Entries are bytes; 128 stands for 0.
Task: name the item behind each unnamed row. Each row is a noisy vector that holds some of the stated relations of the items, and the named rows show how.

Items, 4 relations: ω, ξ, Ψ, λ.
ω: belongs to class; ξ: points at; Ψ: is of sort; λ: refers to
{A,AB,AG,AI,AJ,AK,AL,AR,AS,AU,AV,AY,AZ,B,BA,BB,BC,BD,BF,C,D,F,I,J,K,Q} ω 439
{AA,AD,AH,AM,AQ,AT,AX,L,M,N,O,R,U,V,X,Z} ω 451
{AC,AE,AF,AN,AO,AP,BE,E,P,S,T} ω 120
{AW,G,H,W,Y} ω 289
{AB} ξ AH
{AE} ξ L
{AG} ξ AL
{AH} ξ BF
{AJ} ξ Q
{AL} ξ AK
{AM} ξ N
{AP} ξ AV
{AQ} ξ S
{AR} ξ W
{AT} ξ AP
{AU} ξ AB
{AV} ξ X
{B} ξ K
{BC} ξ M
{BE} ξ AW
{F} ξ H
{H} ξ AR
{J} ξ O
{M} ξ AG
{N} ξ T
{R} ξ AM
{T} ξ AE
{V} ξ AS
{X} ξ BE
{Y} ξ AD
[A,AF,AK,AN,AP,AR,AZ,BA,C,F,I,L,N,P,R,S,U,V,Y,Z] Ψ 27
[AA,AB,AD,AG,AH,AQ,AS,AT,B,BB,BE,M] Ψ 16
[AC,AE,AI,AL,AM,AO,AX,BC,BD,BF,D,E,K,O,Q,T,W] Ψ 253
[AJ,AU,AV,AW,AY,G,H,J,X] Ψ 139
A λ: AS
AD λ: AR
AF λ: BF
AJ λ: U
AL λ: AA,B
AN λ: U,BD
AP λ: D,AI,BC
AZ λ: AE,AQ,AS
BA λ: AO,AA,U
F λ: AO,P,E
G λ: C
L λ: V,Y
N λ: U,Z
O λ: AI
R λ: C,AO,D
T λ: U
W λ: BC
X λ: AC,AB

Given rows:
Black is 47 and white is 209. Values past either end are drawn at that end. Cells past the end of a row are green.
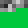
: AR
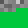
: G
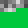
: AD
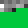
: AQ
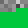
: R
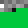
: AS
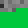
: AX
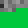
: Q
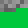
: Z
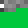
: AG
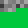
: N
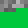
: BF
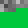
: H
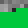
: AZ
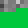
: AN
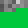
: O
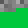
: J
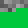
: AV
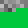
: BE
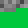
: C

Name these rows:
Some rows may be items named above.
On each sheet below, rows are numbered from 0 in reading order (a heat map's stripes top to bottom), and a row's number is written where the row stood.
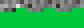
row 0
AB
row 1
P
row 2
P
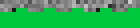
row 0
A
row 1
AY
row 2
AH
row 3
AE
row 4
O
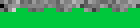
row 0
L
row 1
BC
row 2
AM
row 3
X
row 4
AM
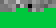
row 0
R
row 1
AP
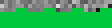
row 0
BB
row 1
AT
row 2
AL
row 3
AE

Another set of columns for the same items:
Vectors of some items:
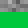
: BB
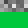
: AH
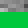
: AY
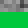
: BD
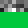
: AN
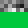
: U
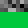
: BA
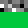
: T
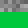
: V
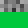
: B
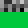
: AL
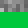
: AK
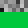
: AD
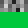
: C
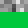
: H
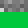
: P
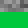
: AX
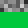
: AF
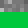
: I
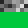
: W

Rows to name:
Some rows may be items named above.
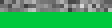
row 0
D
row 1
AW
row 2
BE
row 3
BF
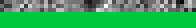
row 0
O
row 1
AM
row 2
AW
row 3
AP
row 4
D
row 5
BC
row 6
R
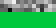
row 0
AS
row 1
AR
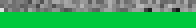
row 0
P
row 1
D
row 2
AQ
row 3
AT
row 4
AT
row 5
AE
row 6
AE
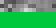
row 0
AV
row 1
AY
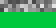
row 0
X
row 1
AB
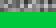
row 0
L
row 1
AM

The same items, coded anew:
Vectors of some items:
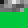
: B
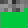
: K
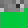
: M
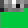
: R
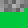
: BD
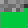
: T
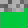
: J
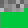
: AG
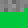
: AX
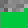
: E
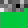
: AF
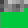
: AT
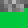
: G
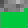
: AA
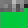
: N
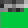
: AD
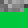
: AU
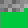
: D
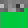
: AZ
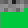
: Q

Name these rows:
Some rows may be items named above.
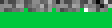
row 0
AW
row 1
AM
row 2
AW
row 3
BF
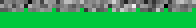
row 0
X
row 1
AB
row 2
AT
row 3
AP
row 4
O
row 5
L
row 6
AT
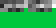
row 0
AD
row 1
AR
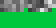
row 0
AM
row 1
AS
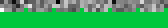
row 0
BF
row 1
AE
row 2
AQ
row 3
BC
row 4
BE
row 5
AL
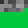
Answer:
AW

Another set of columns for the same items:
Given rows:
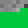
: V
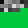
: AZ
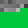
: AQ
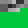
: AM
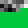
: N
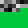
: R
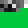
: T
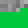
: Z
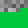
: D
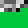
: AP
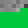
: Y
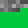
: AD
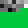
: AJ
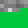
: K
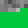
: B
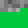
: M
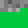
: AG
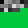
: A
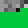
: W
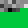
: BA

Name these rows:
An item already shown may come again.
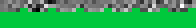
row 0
AL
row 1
R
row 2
AQ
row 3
AQ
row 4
BC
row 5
AE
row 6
L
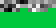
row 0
R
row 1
AW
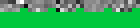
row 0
AT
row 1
BF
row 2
AS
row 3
AR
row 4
X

